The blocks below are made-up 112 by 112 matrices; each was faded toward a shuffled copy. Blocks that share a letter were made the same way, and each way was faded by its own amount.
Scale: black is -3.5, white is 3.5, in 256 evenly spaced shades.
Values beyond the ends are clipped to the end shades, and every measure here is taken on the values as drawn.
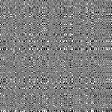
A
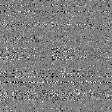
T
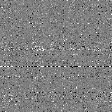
T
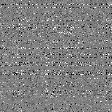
T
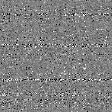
T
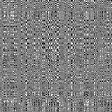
A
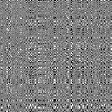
A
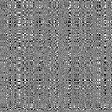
A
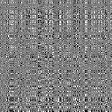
A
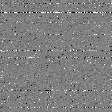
T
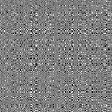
A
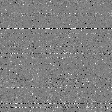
T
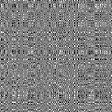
A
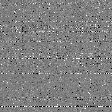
T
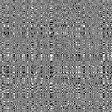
A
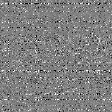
T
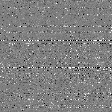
T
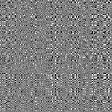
A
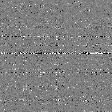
T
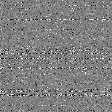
T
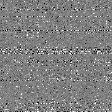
T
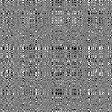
A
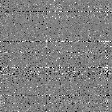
T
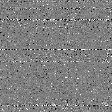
T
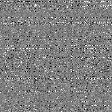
T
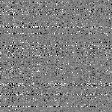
T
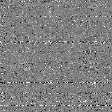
T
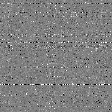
T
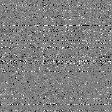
T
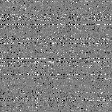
T
